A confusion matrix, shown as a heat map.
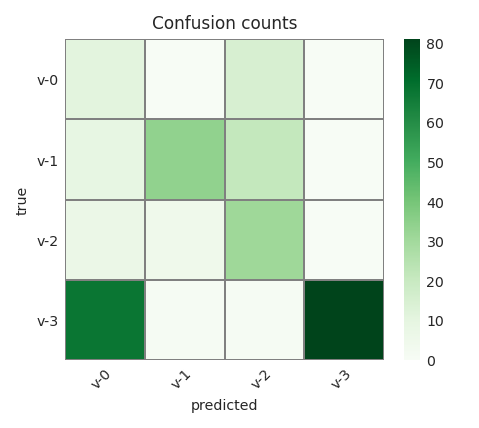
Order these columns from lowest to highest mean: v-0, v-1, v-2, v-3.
v-1, v-2, v-3, v-0
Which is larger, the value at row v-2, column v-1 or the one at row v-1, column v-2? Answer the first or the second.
the second
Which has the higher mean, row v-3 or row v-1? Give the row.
v-3
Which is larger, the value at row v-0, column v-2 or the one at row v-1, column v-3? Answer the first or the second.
the first
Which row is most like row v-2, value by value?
v-0
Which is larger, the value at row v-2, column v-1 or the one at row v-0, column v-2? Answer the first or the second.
the second
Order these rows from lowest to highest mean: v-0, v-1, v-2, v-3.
v-0, v-2, v-1, v-3
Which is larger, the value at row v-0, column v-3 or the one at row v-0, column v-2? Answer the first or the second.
the second
